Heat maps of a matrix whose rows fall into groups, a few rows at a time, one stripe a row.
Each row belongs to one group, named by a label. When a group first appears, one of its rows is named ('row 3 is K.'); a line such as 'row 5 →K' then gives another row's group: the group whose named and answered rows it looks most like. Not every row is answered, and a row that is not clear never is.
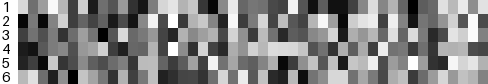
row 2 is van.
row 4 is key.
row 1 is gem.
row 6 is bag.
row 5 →van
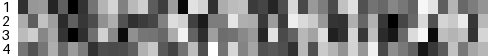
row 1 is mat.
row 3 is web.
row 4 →van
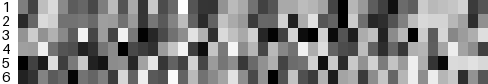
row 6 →mat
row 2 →web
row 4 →web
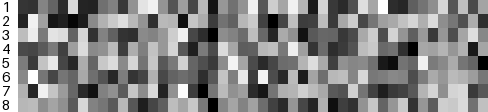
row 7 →web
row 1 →key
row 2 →mat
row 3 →gem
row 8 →gem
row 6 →bag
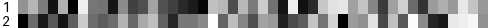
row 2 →van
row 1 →bag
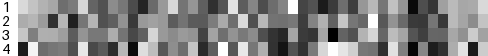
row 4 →bag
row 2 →bag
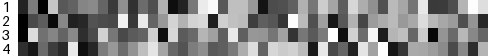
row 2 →mat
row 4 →key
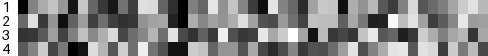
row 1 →van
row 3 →key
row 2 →van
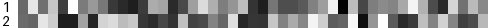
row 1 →van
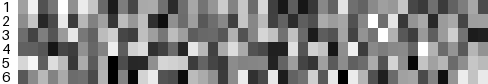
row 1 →bag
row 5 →gem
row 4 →mat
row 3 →key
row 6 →van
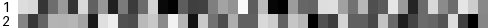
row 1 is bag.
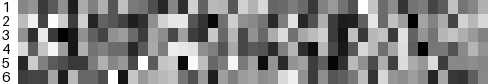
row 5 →mat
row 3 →web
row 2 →gem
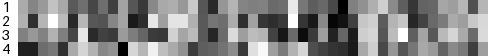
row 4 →key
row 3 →gem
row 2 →gem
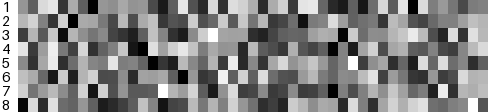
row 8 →van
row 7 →gem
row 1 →web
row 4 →gem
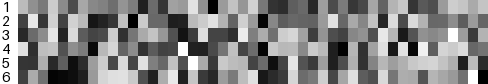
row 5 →mat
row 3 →key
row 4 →web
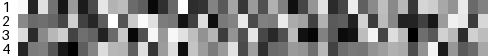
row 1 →web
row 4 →mat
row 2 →key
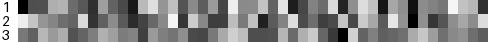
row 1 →van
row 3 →web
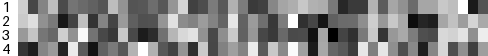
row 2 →gem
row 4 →key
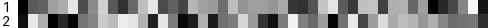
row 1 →van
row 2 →mat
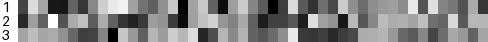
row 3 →gem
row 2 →van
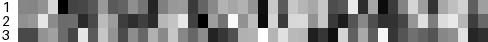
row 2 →web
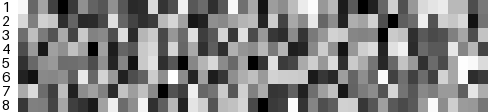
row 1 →web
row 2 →web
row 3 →bag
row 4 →van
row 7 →bag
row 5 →van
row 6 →key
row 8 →mat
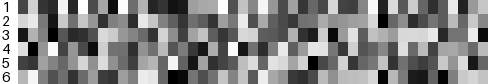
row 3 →mat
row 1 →bag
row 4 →web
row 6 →bag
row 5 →key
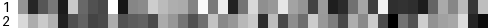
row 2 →web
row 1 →key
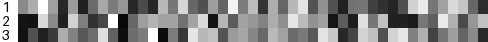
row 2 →key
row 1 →web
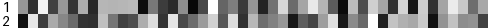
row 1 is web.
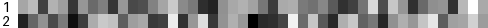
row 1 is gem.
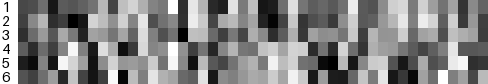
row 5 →key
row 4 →key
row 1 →mat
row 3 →mat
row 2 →mat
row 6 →key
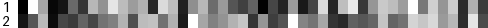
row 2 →mat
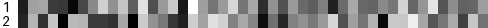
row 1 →mat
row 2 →van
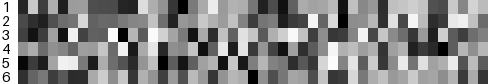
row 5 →van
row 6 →mat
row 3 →key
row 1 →van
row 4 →bag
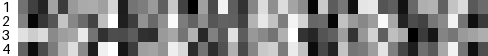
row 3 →gem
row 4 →key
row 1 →key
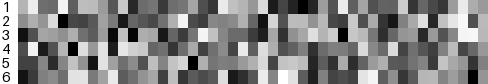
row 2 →web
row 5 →key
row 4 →bag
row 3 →van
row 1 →bag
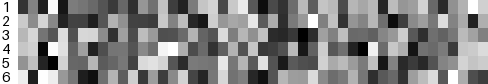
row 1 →van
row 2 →web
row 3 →bag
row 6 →web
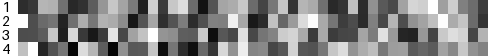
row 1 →web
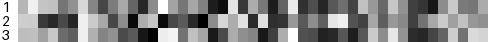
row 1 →gem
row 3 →gem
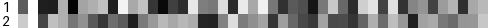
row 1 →bag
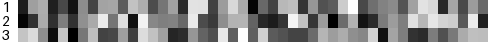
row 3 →bag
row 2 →mat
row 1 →mat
